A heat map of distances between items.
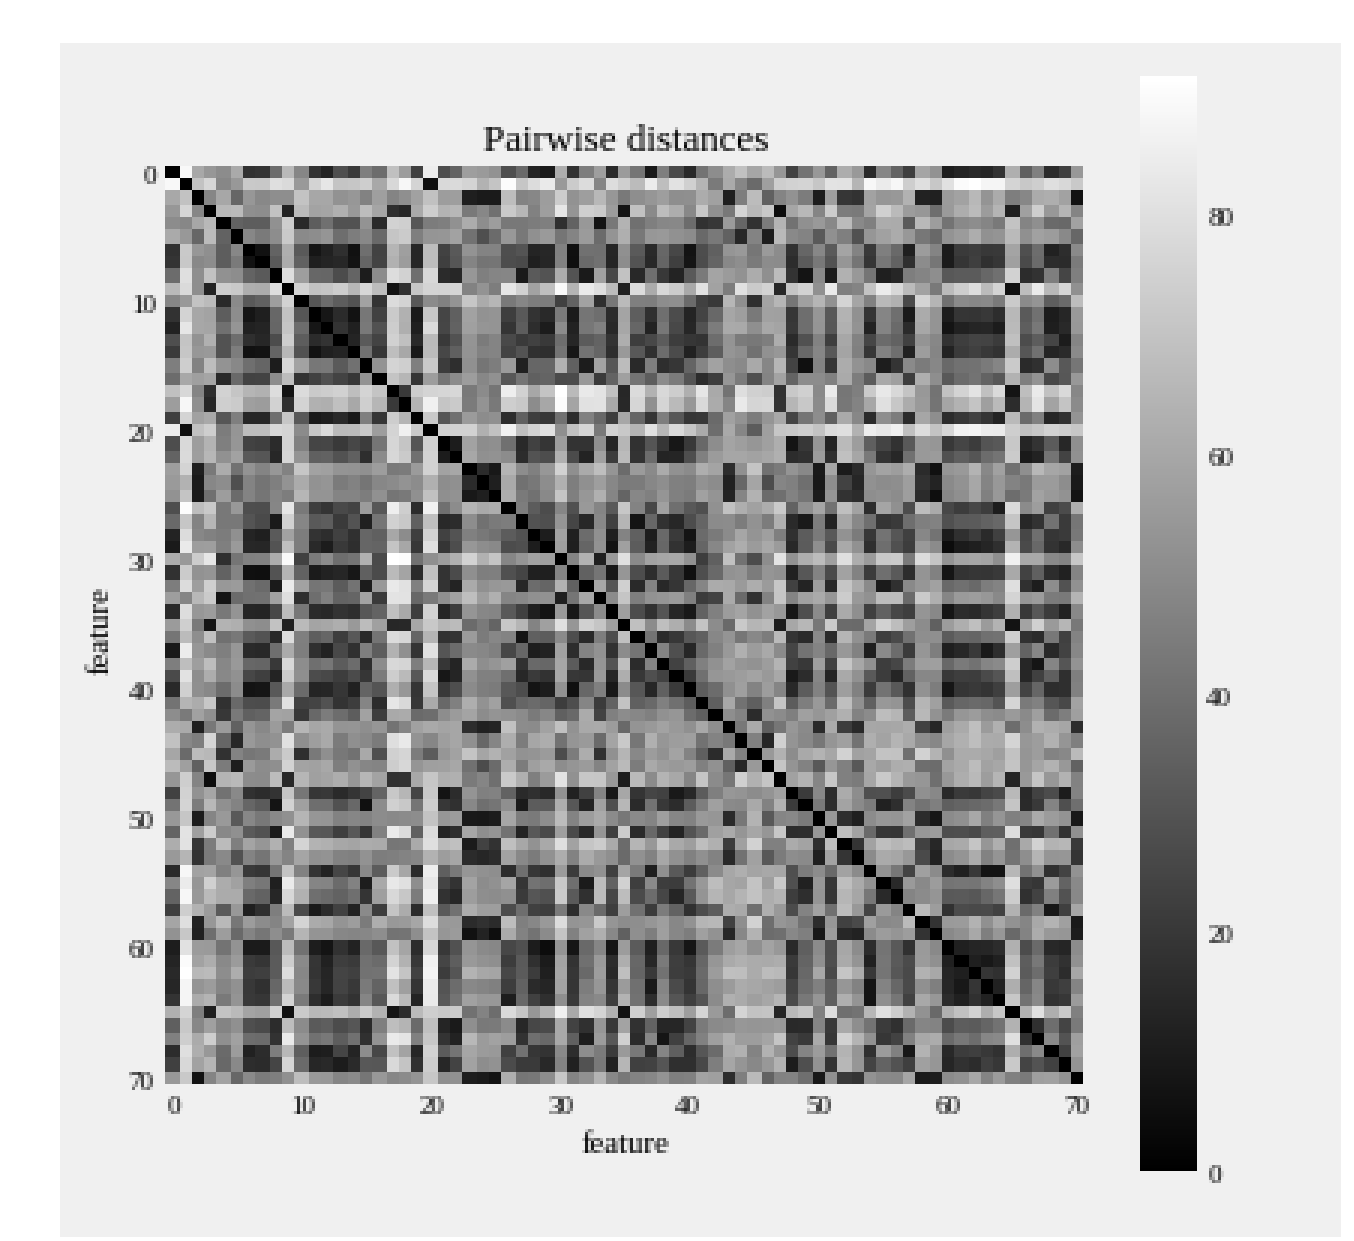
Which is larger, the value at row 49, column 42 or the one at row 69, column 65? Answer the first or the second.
the second
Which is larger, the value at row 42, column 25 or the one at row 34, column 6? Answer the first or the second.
the first
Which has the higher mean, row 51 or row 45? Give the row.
45
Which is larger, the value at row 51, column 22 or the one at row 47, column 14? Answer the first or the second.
the second
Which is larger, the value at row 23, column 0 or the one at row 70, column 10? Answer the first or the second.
the second
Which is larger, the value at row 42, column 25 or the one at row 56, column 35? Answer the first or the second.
the second
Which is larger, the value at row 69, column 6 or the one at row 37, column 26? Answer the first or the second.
the second
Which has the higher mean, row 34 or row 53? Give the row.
53
